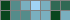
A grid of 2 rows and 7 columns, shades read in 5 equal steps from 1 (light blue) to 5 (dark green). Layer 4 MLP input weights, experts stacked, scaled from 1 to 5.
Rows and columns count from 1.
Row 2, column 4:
2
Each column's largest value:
5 3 3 2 2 5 4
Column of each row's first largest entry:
1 1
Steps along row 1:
down down down up up same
